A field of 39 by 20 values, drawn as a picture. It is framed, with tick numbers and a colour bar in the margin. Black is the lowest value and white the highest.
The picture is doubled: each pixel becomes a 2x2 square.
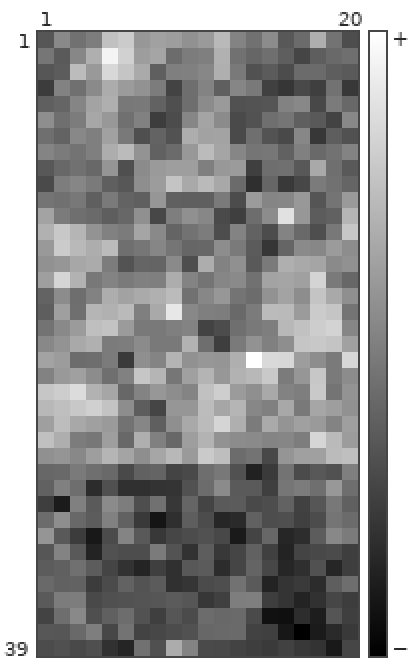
Stripes: none. Histogram: bell-shaped. Seam: horizontal, 70% of the way down, the top part higher. Grain: blotchy. Ninth with the lowest average: bottom right.
